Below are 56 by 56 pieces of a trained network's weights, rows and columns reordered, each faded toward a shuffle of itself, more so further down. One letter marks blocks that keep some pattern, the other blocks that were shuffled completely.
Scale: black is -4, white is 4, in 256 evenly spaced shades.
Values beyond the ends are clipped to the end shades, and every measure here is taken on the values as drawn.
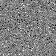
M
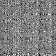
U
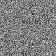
U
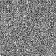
U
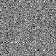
U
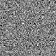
U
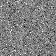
M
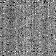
U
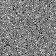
M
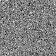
M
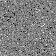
M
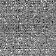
U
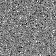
M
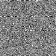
U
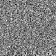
U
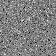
M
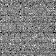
U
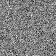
M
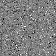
M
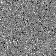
M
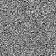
U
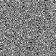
U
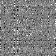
U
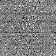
U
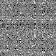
U
